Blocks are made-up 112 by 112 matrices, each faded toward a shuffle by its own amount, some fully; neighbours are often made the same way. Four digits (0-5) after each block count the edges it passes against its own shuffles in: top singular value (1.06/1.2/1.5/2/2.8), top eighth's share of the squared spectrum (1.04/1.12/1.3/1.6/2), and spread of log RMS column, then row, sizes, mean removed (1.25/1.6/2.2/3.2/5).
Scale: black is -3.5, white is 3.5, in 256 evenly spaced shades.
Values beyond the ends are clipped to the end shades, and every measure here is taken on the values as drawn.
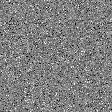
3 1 0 0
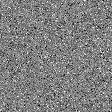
1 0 0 0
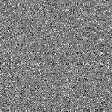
4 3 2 2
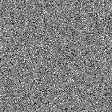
3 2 1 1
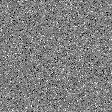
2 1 0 0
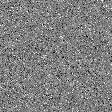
0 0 0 0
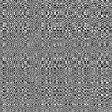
5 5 4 4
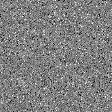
3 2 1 0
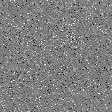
2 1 1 0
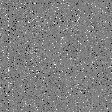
3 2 1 1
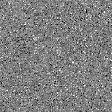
4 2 1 1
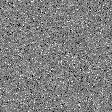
2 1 0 0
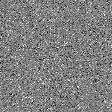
1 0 0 0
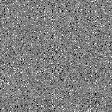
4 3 2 1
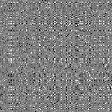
5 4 3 3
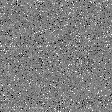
3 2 0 0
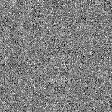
3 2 1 1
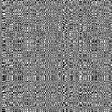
5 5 4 4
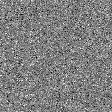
3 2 1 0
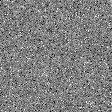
1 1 0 0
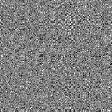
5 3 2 2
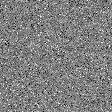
2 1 0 0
